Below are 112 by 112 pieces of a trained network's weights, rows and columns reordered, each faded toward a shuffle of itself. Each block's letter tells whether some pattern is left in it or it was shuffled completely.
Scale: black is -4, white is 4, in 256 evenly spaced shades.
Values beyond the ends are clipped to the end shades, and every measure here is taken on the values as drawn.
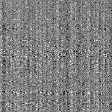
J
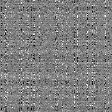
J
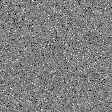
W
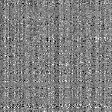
J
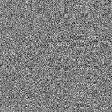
J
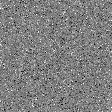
W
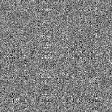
J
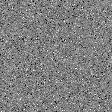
W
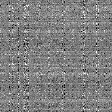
J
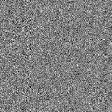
J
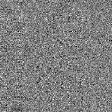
J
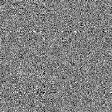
J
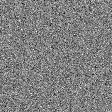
W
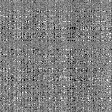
J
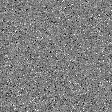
W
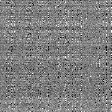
J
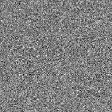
J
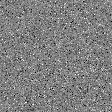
W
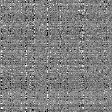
J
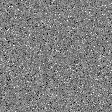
W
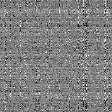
J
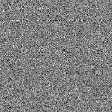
J
